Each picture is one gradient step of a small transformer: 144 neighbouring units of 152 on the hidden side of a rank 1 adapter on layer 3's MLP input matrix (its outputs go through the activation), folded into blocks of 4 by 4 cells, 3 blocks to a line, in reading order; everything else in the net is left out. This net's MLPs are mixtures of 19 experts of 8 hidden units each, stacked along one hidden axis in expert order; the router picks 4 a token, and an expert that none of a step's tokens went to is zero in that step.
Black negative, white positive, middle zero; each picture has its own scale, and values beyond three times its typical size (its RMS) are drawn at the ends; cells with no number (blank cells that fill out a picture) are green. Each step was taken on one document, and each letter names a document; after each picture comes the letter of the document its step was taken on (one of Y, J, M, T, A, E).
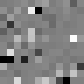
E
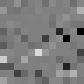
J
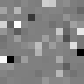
J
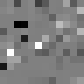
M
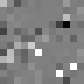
E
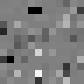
E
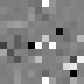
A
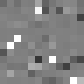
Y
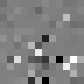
A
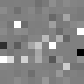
J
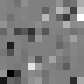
Y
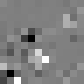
E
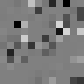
M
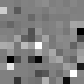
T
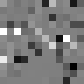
J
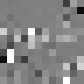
E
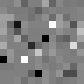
J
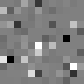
J
